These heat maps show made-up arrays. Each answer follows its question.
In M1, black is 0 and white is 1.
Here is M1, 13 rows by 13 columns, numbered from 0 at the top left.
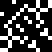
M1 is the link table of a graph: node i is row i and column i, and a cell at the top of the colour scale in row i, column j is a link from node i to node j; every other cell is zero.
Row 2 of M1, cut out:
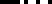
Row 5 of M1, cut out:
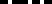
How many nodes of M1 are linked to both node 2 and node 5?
2
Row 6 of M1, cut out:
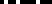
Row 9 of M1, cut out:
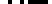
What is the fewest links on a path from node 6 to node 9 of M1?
1
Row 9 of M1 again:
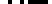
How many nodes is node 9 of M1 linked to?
6
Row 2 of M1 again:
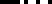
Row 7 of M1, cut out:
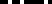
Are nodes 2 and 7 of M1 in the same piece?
yes
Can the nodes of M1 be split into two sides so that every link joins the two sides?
no
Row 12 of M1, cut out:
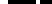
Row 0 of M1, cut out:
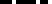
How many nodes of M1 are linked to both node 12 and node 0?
1
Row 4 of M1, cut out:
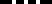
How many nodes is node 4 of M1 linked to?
3
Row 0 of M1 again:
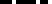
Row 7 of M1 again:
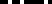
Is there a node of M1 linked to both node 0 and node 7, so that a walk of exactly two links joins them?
no
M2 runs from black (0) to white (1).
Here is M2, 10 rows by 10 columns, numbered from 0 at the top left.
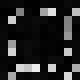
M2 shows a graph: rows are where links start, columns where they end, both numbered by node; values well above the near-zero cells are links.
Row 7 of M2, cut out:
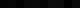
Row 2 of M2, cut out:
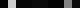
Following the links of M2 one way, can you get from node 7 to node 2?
no
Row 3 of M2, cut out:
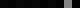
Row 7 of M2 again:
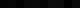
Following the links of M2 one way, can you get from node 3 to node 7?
no
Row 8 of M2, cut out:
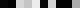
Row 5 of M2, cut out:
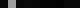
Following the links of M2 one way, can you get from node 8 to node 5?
yes
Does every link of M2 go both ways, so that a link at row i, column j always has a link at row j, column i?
yes
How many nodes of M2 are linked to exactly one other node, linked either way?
3
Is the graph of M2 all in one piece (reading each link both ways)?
no
